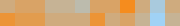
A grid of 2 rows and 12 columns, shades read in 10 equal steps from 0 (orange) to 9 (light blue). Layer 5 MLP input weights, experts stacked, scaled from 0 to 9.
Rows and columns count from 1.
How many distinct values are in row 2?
6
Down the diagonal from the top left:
4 2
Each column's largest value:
4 3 3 5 5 6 3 4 3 5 9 5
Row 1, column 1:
4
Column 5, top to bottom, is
5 4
